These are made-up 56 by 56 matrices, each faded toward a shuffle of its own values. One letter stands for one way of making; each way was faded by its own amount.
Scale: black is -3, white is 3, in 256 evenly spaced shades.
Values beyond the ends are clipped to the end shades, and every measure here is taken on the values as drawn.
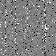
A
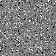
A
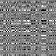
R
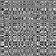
R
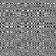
R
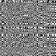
R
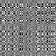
R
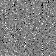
A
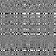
R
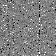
A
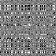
R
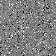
A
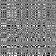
R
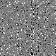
A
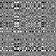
R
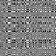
R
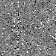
A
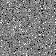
A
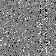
A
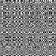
R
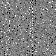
A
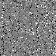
A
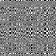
R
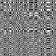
R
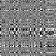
R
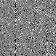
A
